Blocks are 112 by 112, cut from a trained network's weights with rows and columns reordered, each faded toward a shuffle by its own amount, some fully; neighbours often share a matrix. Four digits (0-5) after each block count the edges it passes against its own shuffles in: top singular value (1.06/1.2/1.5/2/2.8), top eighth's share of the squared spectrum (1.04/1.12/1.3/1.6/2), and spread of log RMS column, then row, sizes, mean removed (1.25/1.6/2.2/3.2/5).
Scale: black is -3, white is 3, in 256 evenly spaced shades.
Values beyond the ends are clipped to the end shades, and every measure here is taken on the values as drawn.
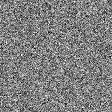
0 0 0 0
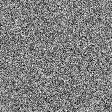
0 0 0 0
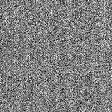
3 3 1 1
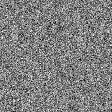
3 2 0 0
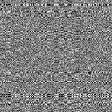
5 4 2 4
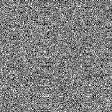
4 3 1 2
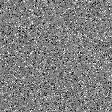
3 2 0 1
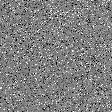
1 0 0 0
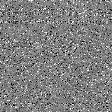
3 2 0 2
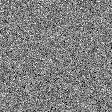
0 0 0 0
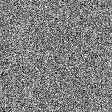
2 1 0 0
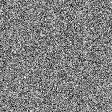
2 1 0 0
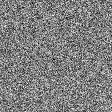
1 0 0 0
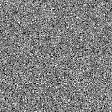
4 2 0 2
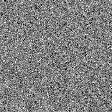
3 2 1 0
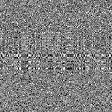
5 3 1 3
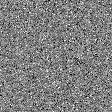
0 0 0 0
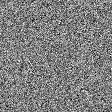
0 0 0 0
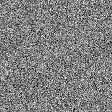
2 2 0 0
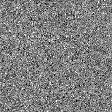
3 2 0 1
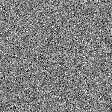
2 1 0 0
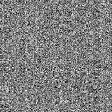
3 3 1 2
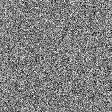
2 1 0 0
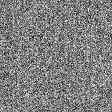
2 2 0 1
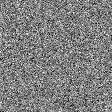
1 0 0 0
